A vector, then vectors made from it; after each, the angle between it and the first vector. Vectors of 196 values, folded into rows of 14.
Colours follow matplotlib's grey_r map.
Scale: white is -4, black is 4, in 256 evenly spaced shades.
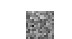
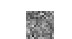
partly opposed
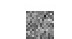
orthogonal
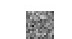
nearly parallel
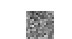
nearly opposite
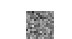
nearly opposite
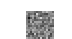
orthogonal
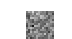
nearly parallel
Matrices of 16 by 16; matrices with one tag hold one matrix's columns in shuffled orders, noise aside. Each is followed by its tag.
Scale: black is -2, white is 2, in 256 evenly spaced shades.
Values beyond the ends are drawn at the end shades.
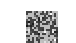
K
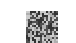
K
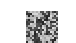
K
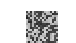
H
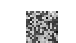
K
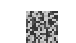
K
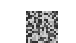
H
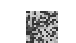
K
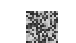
H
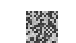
H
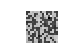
K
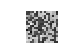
K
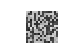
K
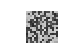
K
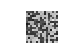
K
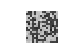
K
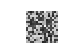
K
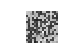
K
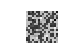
H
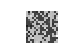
K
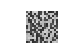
H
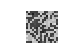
H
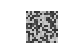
H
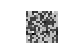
K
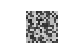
H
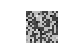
K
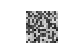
H
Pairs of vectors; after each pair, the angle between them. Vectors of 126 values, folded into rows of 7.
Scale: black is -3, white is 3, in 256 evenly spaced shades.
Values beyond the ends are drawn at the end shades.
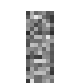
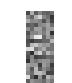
partly aligned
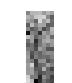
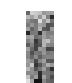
nearly parallel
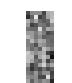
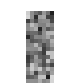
nearly opposite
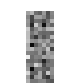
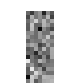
partly opposed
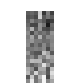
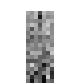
nearly opposite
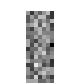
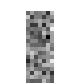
partly opposed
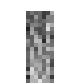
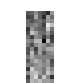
nearly parallel
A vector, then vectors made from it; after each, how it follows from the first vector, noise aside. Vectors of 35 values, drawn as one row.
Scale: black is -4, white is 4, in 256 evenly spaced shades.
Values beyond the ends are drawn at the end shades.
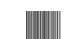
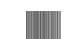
shrunk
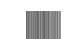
shrunk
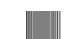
partly zeroed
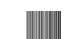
negated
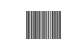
wrapped around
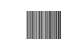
negated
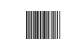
scaled up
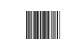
scaled up
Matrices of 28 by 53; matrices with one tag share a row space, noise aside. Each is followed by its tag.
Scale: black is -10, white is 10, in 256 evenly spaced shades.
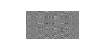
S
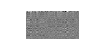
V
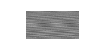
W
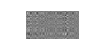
V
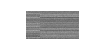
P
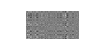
V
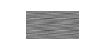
W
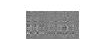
V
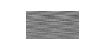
W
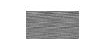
W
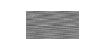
W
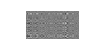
V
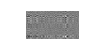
V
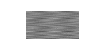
W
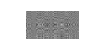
S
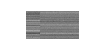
P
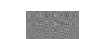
S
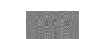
S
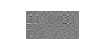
V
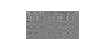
V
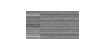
P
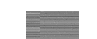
P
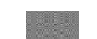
S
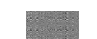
V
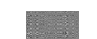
V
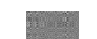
V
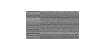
P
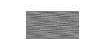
W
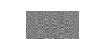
S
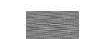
W
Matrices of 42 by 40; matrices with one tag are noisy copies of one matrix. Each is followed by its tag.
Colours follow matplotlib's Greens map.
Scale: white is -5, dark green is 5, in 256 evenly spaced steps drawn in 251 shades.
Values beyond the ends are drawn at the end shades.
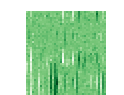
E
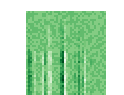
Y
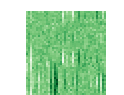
E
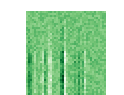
Y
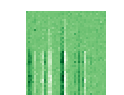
Y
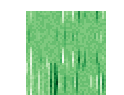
E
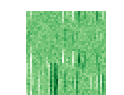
E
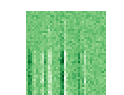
Y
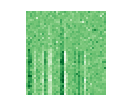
Y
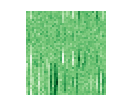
E
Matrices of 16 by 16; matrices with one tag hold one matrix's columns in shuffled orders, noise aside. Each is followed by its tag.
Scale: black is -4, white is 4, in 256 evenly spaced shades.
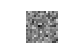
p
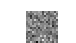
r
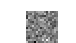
r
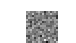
r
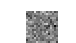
p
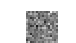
p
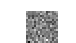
r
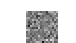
r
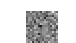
p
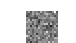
p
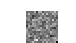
r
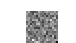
r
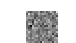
p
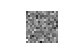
r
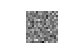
r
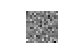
r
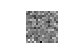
r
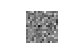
p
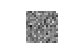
p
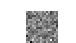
r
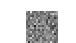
p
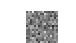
p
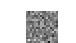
r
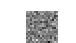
r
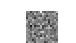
p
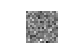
r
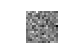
p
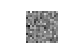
p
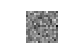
p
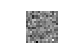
r
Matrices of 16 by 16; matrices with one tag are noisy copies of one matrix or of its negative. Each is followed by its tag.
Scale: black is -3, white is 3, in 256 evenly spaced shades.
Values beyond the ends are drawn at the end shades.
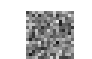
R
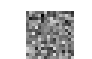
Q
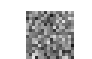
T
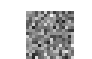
T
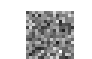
R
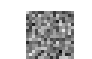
R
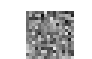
Q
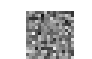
Q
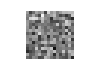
Q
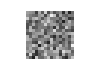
T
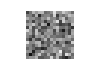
R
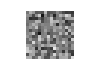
Q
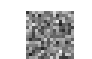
R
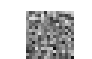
Q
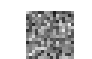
R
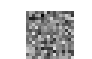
Q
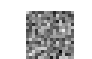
R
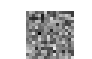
Q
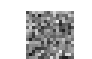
R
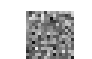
Q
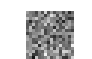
T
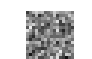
R
